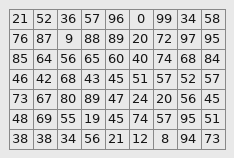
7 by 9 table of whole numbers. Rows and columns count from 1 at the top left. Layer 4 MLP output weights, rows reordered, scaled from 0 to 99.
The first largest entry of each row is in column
7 8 1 3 4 8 8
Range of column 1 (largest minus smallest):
64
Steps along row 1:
up down up up down up down up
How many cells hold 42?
1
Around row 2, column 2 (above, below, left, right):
52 64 76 9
